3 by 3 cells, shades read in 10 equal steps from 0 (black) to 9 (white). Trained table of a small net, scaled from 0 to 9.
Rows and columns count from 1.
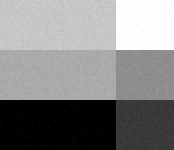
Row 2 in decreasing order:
6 6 5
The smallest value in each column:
0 0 2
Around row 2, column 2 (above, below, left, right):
7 0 6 5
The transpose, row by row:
7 6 0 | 7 6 0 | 9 5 2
